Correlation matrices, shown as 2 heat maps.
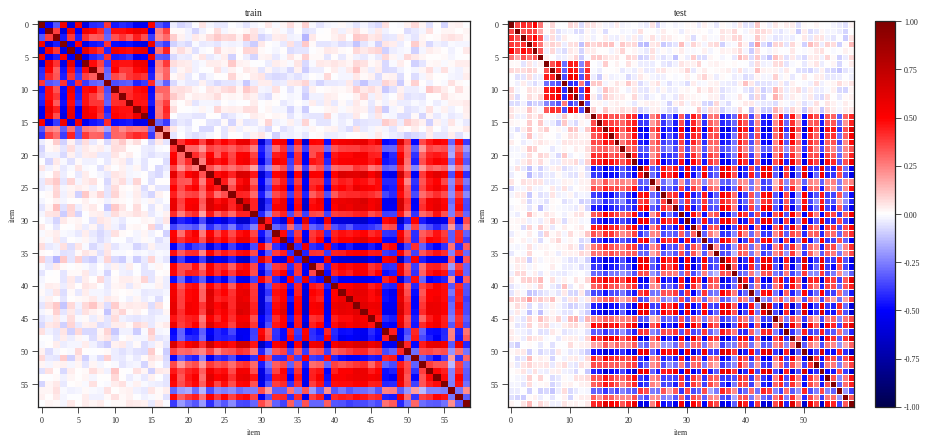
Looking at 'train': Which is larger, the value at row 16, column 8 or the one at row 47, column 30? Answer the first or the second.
the second
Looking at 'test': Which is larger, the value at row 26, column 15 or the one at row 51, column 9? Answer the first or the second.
the second
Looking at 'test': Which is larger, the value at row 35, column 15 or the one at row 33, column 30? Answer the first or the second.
the second
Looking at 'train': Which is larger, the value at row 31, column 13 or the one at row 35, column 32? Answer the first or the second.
the second
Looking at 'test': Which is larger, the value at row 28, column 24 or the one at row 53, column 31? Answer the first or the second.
the first
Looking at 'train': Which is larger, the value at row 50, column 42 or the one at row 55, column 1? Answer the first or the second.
the first
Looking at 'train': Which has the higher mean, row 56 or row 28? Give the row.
28
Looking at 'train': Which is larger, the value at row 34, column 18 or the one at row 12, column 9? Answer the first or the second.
the second
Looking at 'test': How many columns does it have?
59
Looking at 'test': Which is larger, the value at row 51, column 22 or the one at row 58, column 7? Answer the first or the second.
the second
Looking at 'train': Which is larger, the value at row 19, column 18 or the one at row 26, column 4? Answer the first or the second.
the first
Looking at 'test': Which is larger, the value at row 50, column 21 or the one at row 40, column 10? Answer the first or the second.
the second
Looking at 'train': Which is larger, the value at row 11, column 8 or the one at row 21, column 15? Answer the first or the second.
the first
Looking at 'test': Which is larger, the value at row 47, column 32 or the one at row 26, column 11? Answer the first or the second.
the second
